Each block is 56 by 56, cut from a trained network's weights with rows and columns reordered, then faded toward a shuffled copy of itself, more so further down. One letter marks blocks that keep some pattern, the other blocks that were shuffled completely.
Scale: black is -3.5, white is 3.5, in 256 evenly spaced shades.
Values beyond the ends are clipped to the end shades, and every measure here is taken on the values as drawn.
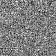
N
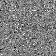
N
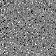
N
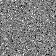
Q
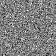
Q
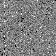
N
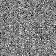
N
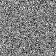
N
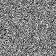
Q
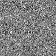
N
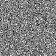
Q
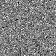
Q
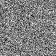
Q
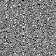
N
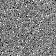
Q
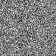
Q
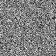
N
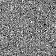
N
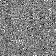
N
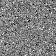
Q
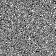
Q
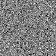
N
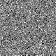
N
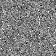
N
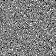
N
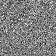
Q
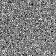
N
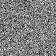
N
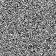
Q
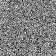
Q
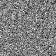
N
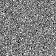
N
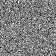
Q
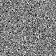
N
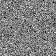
N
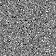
Q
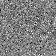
Q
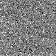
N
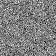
Q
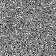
Q
